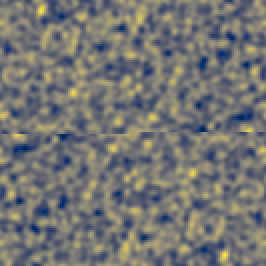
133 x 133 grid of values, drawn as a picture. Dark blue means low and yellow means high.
The values follow a bell shape. No regular stripes run through it. No overall slope runs across the table. It looks the same turned upside down. The texture is blotchy.
